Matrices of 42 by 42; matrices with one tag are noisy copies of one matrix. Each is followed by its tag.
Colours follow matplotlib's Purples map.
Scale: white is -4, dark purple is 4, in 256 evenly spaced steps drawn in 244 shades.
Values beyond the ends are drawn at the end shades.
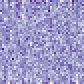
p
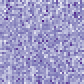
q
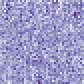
q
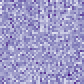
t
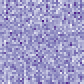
q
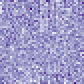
t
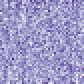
p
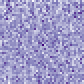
q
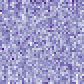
p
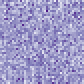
q
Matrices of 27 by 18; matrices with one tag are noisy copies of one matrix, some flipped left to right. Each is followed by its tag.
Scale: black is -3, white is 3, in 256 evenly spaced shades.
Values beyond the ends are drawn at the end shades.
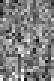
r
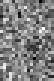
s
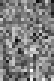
r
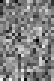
r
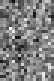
s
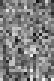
r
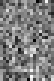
r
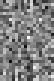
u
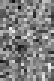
s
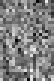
r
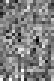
r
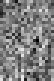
r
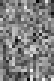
r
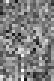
r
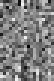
u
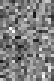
s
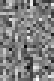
u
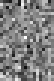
u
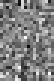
u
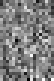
r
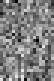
r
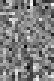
u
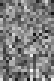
r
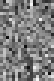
u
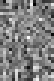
u
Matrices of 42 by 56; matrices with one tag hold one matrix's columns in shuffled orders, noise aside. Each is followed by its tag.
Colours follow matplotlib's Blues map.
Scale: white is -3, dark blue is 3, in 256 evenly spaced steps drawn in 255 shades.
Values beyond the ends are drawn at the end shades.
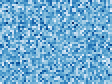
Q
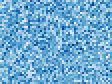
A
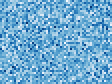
A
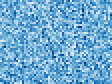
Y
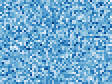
A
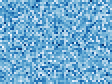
A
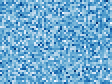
A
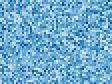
A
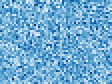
Q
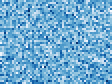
Y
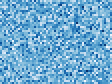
A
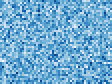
Y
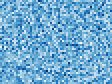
A
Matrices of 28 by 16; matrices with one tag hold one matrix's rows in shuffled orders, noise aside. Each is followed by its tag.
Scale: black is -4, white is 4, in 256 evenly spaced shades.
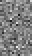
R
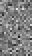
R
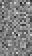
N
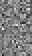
N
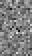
R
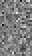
N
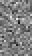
R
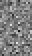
R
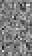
N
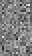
N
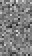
R
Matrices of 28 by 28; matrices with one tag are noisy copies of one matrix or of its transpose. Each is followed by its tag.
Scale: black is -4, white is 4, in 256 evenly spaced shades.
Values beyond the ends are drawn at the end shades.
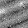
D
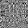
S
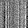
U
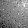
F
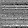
U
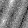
D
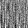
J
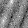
D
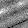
D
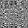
S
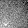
F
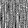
J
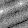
D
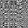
S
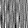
J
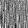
J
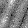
D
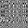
S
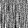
J
